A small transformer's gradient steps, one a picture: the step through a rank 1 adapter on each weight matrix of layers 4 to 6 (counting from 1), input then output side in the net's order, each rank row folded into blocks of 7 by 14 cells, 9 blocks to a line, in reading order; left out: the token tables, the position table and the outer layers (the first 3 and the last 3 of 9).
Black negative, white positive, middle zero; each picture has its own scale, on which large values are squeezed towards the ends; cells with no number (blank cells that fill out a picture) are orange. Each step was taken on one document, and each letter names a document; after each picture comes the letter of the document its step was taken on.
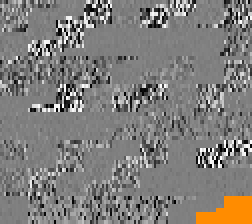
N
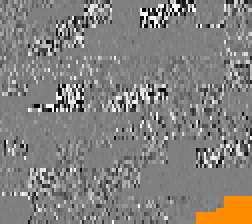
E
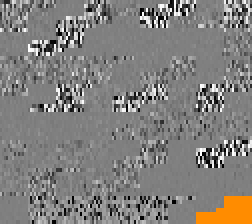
N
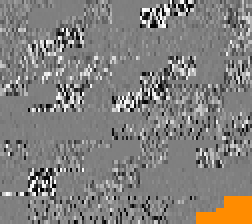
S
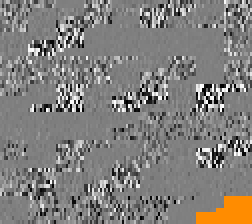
N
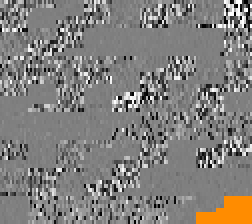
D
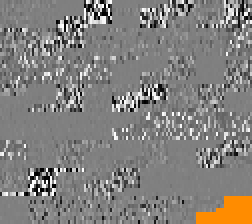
S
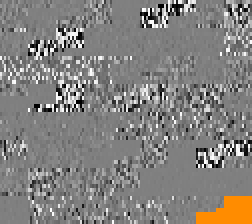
E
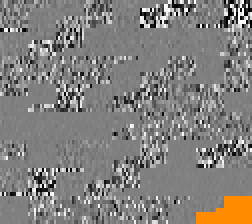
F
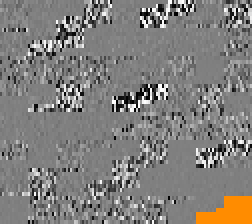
F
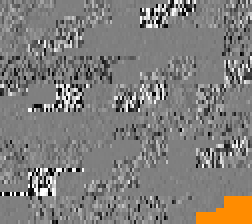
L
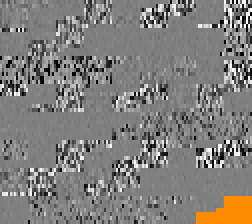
D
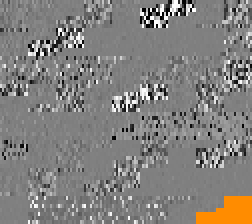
E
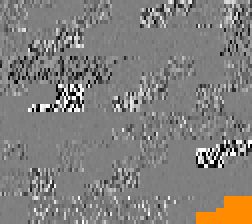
F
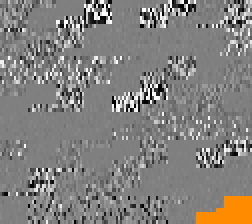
S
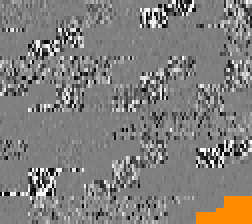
F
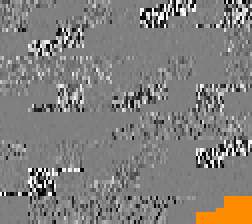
N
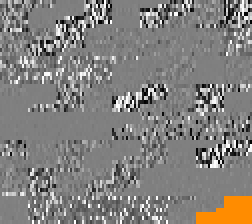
S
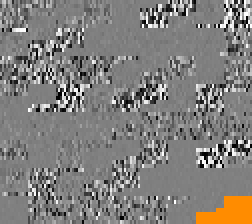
F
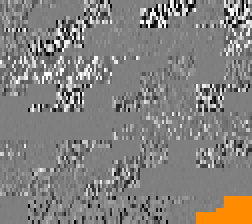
S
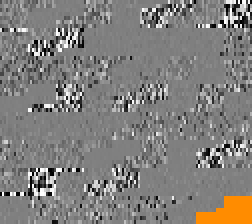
L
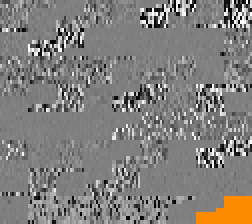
N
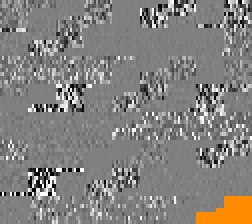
L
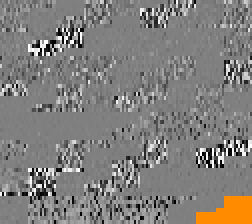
N
